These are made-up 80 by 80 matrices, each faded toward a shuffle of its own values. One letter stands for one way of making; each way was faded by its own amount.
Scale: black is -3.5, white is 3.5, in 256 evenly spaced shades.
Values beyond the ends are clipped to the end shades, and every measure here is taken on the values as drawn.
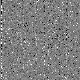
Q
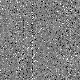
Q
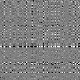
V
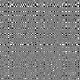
V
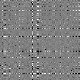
V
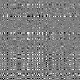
V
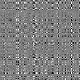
V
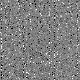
Q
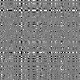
V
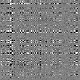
V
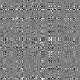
V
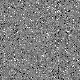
Q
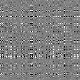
V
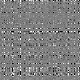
V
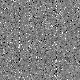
Q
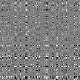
V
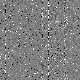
Q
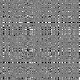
V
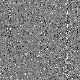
Q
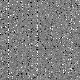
Q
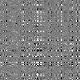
V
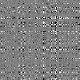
V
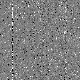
Q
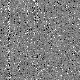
Q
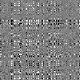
V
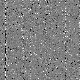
Q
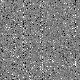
Q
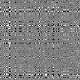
V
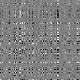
V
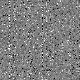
Q
